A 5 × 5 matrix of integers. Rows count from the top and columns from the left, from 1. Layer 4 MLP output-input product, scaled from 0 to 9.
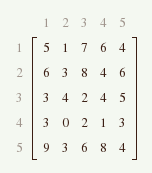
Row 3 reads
3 4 2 4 5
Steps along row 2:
down up down up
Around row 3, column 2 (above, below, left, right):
3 0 3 2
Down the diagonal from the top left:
5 3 2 1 4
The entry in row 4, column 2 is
0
